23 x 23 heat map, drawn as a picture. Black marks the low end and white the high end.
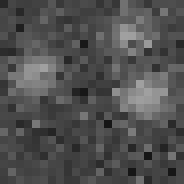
Bumps: three. Average level on the scale: 30%. Ninth with the highest average: middle right.
